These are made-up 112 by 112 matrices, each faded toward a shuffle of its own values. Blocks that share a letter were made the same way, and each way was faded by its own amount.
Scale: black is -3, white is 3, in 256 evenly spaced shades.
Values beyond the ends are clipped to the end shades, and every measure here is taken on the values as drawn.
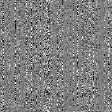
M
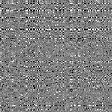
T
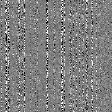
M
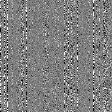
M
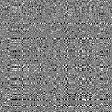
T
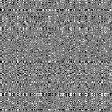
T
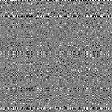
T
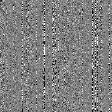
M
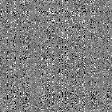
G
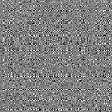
T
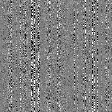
M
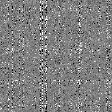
G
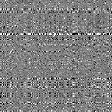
T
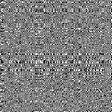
T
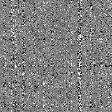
G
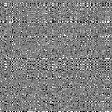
T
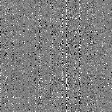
G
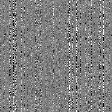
M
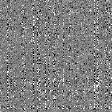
G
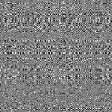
T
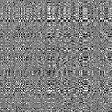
T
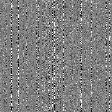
M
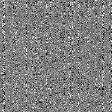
G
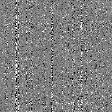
G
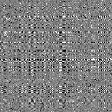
T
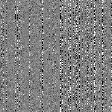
M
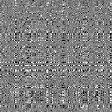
T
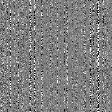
M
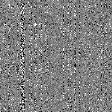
G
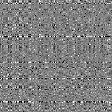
T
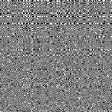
T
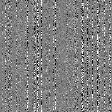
M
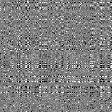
T
